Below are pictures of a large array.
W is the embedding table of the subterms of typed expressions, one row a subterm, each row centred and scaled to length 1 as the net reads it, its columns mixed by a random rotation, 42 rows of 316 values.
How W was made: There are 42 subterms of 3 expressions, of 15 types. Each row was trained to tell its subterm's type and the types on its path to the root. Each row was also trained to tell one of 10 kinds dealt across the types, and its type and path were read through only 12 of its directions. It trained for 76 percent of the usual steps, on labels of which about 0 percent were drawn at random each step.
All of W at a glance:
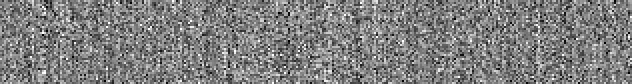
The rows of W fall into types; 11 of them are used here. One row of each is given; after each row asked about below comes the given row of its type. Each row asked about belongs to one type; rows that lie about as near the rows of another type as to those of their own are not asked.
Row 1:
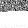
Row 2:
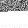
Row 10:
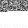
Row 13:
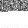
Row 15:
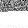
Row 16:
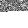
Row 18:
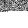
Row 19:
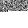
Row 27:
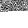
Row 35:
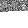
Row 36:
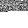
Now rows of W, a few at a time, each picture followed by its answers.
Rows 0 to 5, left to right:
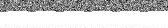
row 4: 27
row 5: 19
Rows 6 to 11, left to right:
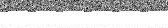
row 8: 2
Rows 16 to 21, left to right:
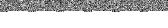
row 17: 19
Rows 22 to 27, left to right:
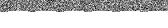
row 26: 35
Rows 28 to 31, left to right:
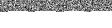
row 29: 13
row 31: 10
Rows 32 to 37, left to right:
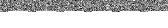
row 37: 27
